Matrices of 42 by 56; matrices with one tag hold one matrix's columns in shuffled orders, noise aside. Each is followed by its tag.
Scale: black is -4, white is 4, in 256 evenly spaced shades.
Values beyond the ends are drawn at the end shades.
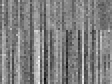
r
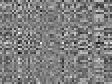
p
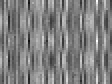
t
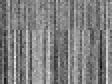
r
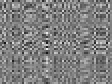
p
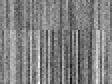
r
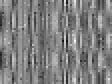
t
